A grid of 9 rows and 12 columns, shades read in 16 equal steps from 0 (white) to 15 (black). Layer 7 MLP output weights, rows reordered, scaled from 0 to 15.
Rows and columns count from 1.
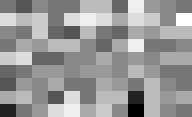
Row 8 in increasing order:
2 4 4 4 4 5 5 6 7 8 10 13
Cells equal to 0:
1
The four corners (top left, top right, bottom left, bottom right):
8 8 13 8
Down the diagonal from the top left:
8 4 3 4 7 6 5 4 15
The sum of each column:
65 55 54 61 49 50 46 59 55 48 59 53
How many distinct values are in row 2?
8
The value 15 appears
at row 9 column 9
